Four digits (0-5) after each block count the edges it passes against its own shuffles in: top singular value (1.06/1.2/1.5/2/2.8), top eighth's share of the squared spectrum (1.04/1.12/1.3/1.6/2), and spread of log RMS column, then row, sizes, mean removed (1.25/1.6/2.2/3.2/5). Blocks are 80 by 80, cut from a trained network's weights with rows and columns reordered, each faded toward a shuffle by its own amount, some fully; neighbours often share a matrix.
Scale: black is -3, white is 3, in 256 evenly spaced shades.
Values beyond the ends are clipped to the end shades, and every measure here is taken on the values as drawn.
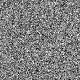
2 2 1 0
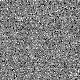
0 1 0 0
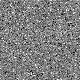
0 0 0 0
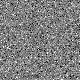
0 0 0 0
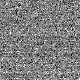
2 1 2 0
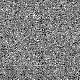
1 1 0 0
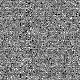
2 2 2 0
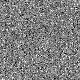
0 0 0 0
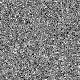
0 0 0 0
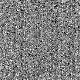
2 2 0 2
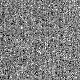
2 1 0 1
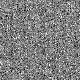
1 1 0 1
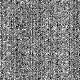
3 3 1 2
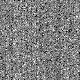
2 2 0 1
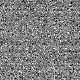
2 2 2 0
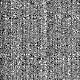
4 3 1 3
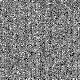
2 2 0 1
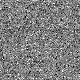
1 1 0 0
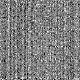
4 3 1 3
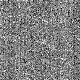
2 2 0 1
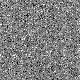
0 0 0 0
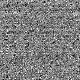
2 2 2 0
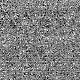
2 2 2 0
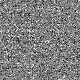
1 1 0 0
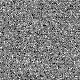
1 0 0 0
